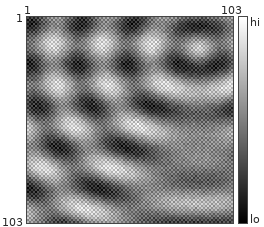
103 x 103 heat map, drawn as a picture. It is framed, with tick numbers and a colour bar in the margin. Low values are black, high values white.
There is no overall slope. Horizontal stripes repeat 5 times down the table. The values follow a bell shape. Concentric rings centre on the top right. No seam splits the table.
